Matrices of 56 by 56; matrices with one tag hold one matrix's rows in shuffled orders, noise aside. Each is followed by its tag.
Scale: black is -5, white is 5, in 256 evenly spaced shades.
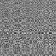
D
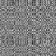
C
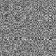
D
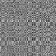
C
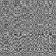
D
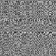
D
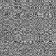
D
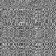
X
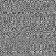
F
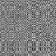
C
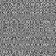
F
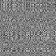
F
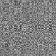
D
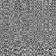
D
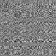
D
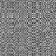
C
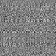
F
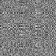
X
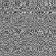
D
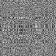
X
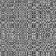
C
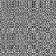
C
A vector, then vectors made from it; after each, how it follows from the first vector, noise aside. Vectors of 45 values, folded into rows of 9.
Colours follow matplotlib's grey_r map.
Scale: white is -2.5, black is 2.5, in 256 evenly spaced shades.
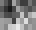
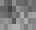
shrunk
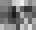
wrapped around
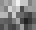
reversed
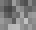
shrunk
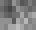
shrunk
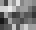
wrapped around
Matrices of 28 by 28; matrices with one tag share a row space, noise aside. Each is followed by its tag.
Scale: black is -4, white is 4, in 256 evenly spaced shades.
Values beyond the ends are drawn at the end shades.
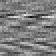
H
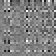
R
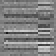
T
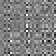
R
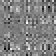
R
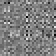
R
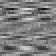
H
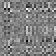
R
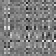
R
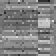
T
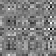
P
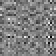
P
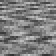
H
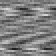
H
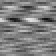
H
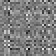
R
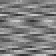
H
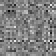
P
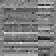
T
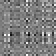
R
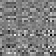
P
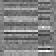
T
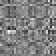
P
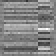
T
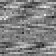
H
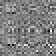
P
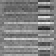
T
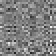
P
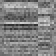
T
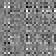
R
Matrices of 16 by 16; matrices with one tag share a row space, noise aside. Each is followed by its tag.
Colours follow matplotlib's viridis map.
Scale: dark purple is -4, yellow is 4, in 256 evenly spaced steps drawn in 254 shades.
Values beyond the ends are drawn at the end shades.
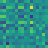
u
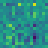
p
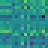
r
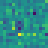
p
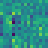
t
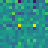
p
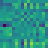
r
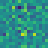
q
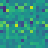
u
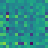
u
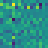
t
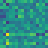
u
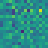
t
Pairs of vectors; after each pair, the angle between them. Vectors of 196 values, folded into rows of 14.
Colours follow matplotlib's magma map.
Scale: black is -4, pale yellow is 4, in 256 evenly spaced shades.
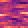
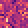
orthogonal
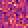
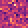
nearly parallel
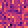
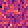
nearly opposite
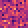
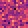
nearly opposite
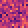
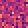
partly opposed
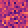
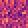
partly aligned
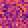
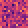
partly aligned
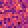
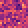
nearly opposite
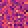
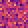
orthogonal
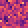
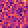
partly opposed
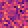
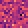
orthogonal
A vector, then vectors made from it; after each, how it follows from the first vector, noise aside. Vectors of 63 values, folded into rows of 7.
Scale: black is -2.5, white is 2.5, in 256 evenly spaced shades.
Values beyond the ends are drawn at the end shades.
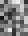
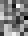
reversed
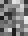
copied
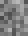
shrunk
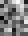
copied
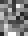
reversed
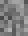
shrunk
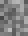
shrunk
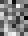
reversed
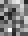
copied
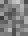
shrunk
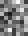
copied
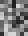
reversed
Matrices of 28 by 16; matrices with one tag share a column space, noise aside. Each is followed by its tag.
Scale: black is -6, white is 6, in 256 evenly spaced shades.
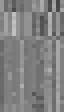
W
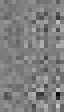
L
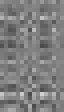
L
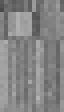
W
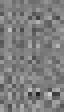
L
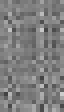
L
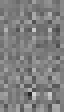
L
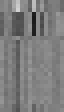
W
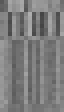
W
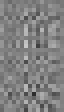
L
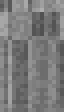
W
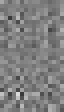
L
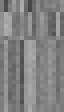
W
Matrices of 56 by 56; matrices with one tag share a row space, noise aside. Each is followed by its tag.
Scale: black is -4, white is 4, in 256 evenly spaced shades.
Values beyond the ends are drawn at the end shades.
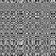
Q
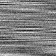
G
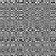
Q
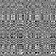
Q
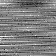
G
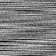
G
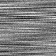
G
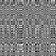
Q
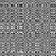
Q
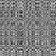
Q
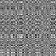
Q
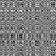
Q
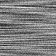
G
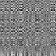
Q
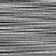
G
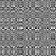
Q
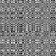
Q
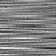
G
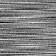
G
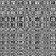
Q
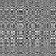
Q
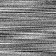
G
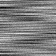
G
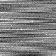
G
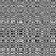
Q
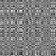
Q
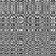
Q
